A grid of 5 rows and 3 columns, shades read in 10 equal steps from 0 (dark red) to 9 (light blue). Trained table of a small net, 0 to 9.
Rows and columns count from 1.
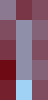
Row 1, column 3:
3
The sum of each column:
11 29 17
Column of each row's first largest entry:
1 2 2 2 2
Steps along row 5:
up down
